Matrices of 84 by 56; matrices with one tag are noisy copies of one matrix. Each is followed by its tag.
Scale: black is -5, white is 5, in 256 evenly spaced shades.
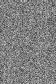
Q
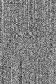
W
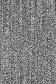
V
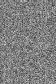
Q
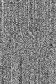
W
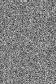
Q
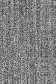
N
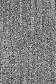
V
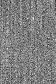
V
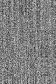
N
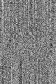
W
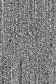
W
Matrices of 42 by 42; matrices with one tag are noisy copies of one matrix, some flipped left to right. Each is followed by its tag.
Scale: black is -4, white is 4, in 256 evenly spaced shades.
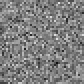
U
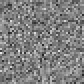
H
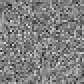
H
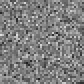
U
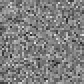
U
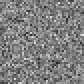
U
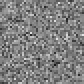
U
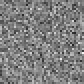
H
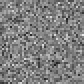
U
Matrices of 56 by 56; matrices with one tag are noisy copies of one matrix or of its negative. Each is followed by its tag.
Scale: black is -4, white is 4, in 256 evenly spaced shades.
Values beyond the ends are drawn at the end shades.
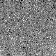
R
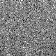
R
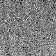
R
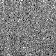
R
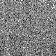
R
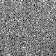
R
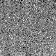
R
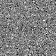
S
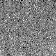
R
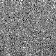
R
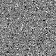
S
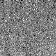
R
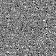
S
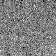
R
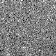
R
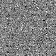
S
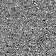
S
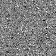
S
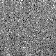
R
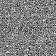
S
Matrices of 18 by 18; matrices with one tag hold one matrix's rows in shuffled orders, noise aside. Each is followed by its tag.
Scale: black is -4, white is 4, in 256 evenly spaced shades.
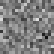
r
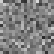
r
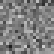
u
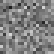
u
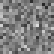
r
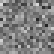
r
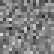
u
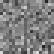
r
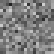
u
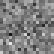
u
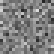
r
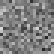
r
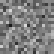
u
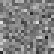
r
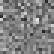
r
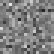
u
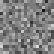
r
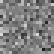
r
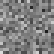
r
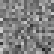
r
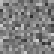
r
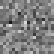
u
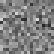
r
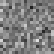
r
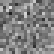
u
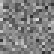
r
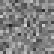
u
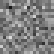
u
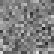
r
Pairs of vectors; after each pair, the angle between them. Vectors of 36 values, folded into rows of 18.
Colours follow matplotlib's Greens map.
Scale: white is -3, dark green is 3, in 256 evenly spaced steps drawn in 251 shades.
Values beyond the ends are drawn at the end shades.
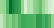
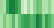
nearly parallel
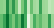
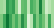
nearly parallel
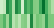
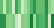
partly aligned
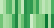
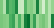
partly aligned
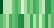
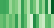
orthogonal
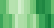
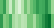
nearly parallel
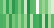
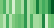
nearly opposite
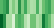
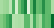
orthogonal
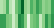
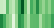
nearly parallel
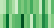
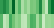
partly opposed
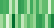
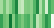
partly opposed
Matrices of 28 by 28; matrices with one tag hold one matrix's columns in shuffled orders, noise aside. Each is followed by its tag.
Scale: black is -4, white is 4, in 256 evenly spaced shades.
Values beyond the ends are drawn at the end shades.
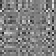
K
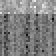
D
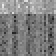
D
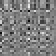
K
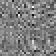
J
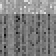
D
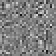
J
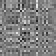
K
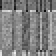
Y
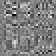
J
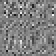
J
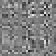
J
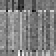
Y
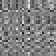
K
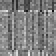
Y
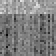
D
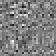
J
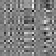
K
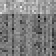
D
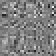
J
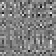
J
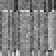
Y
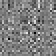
K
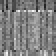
Y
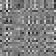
K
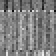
Y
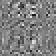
J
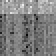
D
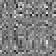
J
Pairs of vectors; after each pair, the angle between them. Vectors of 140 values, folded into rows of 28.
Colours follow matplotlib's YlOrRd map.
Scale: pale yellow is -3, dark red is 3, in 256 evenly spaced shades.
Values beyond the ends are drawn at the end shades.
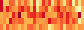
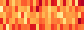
partly opposed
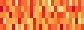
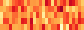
partly opposed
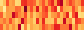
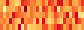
nearly parallel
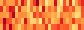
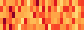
nearly parallel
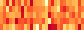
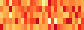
partly aligned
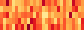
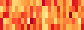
nearly parallel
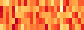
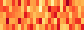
partly aligned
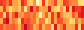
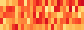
partly opposed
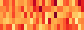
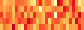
nearly opposite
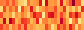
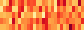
orthogonal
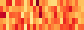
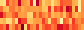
partly aligned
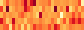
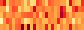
partly opposed
